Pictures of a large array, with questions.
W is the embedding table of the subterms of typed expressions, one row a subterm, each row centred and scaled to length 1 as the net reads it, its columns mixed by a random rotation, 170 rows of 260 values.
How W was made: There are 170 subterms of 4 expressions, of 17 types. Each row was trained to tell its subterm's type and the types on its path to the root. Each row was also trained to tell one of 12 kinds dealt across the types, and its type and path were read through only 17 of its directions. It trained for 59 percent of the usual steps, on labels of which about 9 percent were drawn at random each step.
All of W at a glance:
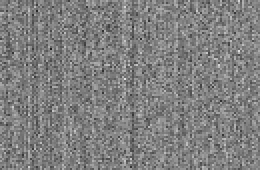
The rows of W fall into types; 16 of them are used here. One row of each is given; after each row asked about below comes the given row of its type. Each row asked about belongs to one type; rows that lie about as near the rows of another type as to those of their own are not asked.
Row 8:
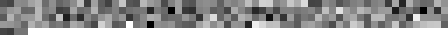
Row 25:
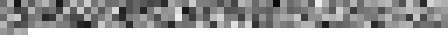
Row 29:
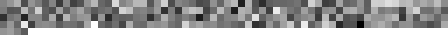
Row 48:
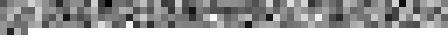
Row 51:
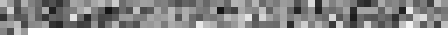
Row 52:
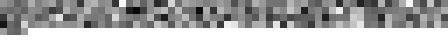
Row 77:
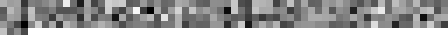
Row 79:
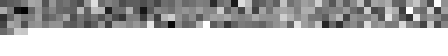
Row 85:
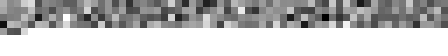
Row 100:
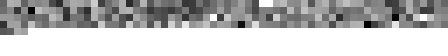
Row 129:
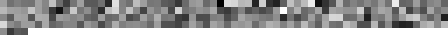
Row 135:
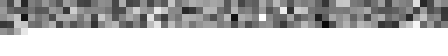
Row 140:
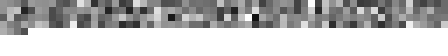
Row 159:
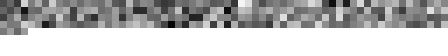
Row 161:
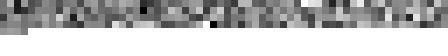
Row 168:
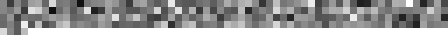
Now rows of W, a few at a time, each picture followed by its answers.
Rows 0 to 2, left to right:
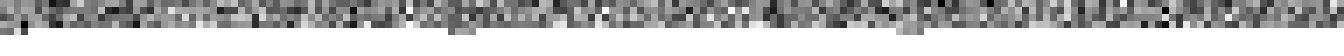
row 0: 51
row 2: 161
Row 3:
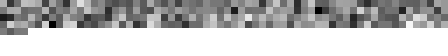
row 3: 85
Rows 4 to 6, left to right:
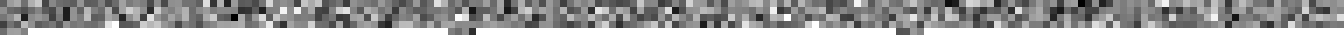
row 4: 48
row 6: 100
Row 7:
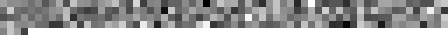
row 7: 161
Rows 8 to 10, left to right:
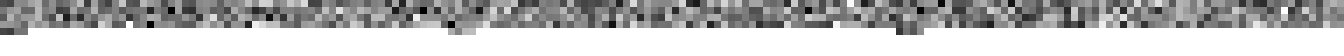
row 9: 52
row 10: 8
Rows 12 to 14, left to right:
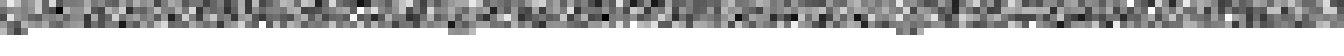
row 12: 140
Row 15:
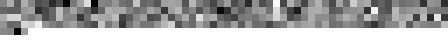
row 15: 100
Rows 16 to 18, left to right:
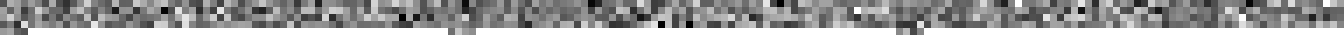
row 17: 161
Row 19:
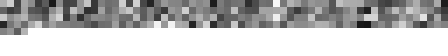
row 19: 100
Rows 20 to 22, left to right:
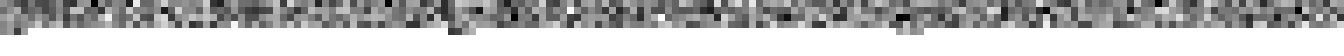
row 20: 168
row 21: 48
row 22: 79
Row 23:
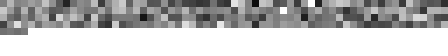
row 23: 140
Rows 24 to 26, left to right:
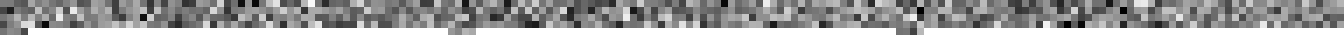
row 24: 159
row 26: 85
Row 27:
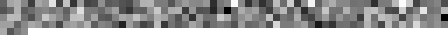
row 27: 140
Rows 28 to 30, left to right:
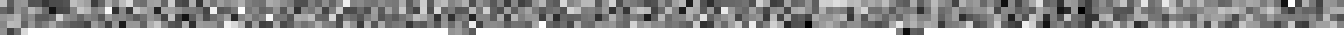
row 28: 85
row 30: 159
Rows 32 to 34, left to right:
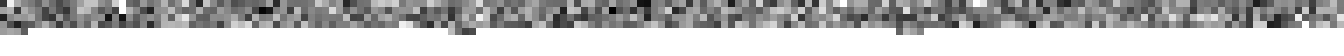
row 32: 25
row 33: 159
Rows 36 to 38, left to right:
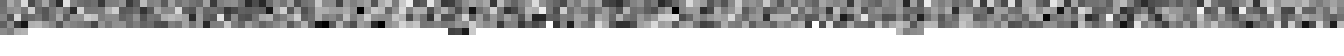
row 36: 25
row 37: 85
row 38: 29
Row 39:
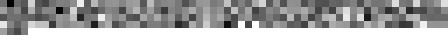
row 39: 8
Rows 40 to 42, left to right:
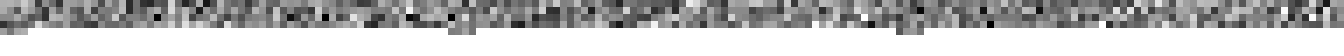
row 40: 100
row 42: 8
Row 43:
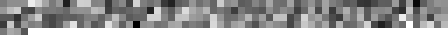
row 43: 48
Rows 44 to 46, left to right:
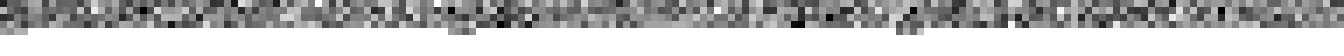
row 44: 79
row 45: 77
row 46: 25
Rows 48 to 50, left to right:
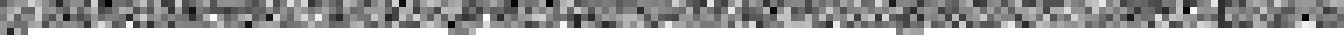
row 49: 52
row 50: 25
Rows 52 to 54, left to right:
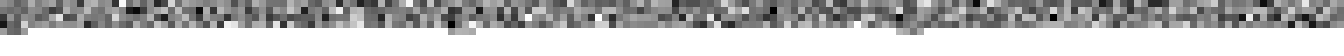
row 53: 52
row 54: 79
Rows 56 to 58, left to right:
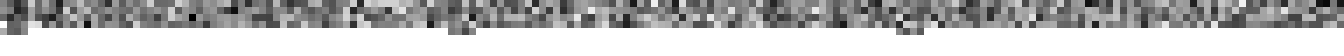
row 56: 25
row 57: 85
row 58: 168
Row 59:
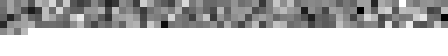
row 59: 52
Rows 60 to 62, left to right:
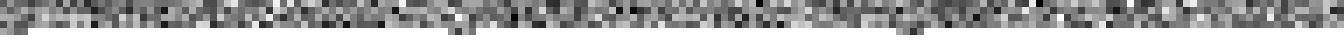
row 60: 161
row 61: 135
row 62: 77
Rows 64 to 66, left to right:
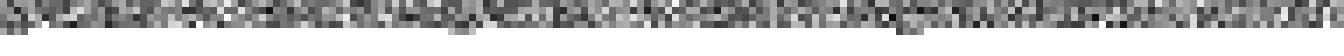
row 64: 135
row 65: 135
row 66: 8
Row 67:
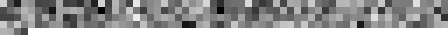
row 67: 129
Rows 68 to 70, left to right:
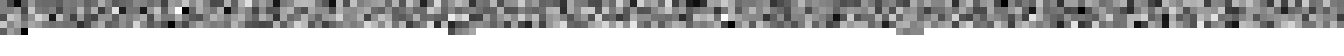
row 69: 100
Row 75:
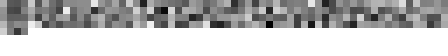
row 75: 161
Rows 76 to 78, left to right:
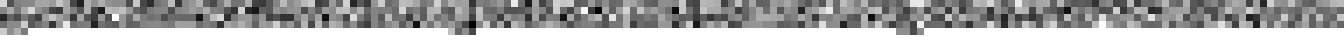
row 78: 85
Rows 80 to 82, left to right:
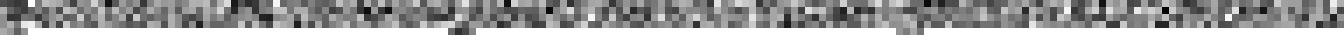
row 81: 77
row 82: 161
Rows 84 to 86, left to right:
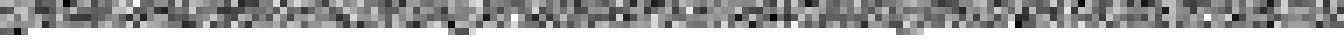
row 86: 100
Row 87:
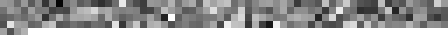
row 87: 52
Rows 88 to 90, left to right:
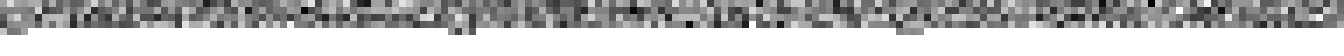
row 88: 140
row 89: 135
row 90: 161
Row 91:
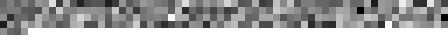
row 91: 52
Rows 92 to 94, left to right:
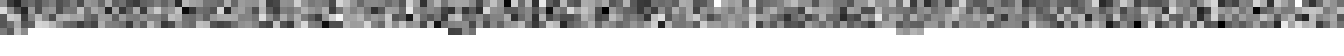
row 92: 135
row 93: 77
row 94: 161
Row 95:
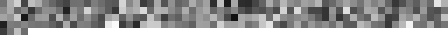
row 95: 48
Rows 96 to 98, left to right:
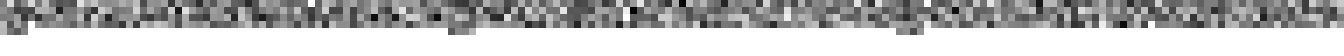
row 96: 140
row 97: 25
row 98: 8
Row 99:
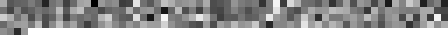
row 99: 168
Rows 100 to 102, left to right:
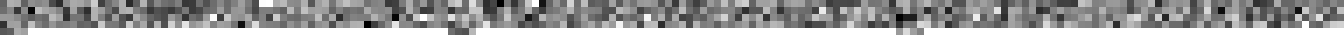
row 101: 100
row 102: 52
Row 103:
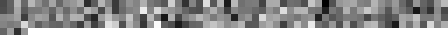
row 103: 85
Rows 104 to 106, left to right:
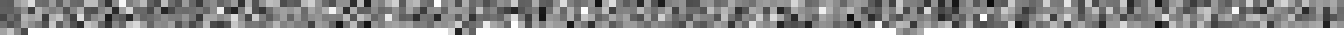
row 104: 159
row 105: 29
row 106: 25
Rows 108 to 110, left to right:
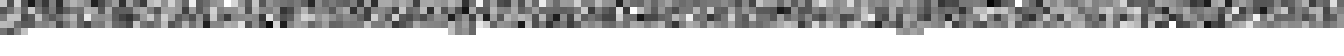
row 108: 77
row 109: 51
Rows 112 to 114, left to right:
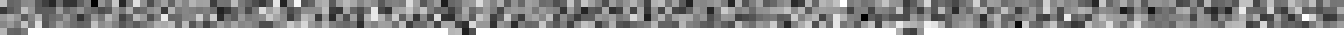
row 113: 159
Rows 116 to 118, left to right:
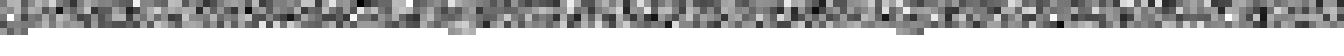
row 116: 140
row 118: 129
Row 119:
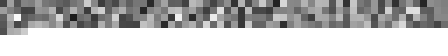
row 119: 100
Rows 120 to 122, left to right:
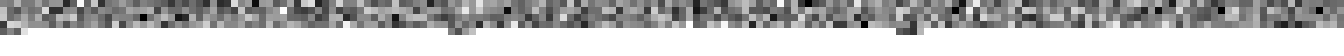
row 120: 85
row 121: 48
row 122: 8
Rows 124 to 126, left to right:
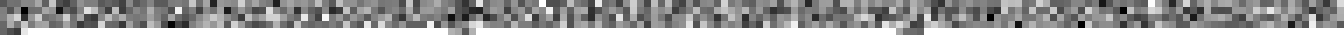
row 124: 85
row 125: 52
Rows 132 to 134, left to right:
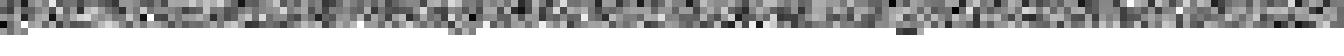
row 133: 29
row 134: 8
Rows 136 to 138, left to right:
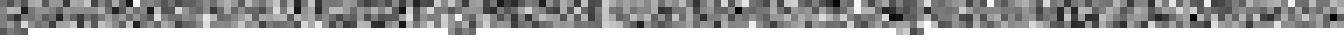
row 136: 168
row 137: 135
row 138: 159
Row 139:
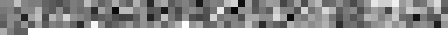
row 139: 29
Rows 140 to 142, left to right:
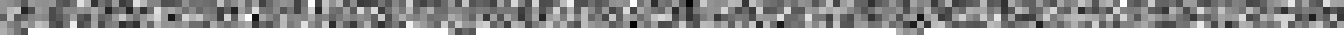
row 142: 135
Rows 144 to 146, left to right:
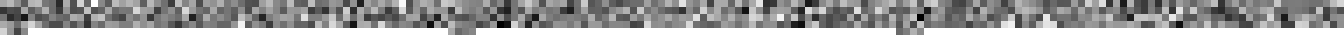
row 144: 77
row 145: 77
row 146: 48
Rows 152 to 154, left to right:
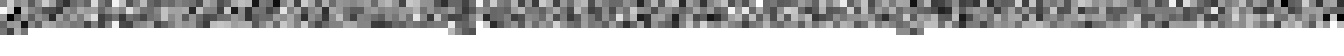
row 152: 25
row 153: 159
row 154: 52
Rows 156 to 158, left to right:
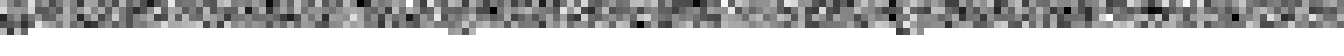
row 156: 135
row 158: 48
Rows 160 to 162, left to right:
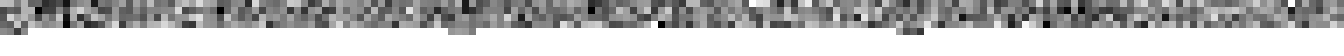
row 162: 159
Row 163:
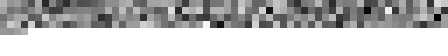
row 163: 161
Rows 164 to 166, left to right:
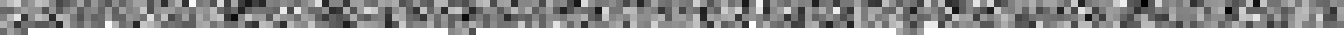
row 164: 48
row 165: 168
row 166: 100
